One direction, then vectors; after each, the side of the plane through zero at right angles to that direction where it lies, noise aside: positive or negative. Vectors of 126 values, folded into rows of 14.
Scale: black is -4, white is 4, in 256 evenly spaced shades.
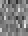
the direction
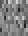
negative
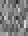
positive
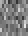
positive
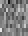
positive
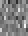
positive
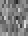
positive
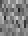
negative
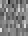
positive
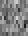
negative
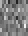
positive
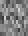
positive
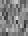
negative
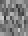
negative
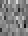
negative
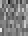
positive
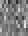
positive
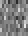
positive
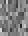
positive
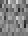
negative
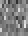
positive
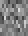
positive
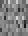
negative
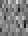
negative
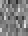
positive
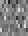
positive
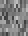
negative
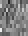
positive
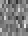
positive
